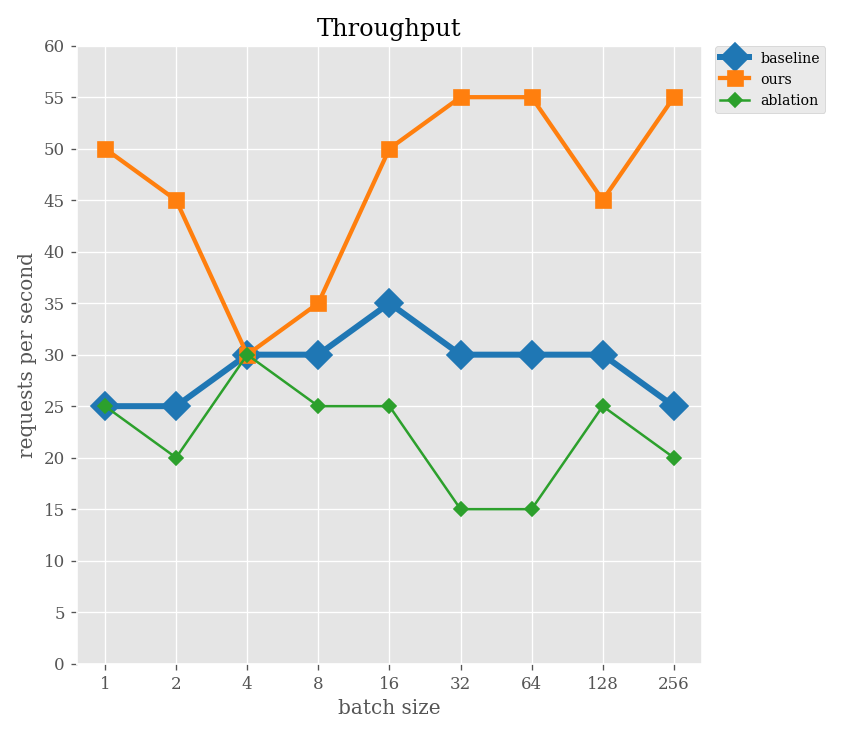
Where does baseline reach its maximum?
16
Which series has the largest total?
ours
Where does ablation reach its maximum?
4
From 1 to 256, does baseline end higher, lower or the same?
the same
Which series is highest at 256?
ours
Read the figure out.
Title: Throughput
x-axis: batch size, ticks 1 2 4 8 16 32 64 128 256
y-axis: requests per second, ticks 0 5 10 15 20 25 30 35 40 45 50 55 60
Legend: baseline, ours, ablation
Values:
baseline: 25 25 30 30 35 30 30 30 25
ours: 50 45 30 35 50 55 55 45 55
ablation: 25 20 30 25 25 15 15 25 20
